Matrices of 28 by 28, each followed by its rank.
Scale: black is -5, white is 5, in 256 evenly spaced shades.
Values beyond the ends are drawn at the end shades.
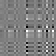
one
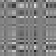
one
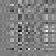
two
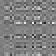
two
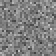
full rank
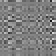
two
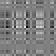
one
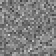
full rank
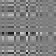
one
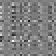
two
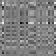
two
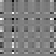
one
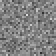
full rank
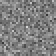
full rank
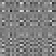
two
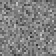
full rank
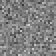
full rank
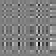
one
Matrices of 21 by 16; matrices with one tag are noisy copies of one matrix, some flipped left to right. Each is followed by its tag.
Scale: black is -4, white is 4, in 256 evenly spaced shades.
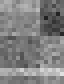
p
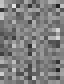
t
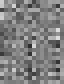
t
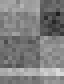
p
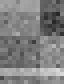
p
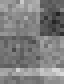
p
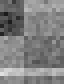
p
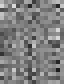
t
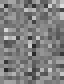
t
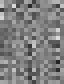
t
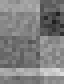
p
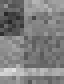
p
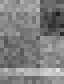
p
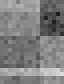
p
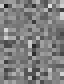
t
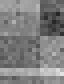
p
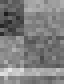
p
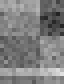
p
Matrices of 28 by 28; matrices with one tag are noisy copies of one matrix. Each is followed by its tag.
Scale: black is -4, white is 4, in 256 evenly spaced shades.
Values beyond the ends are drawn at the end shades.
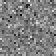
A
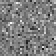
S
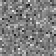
A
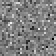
S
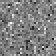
S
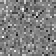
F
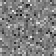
A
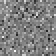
F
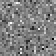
S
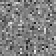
S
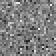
S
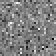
S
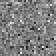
S
